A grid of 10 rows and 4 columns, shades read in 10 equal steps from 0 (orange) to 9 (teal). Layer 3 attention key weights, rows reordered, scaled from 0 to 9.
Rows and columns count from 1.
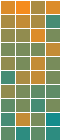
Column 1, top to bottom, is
1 3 4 5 4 7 4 6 7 6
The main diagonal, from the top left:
1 2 1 2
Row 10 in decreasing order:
8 8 6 6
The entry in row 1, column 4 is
1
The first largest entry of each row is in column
3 4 4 1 2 1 3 3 4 2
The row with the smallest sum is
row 1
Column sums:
47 39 40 53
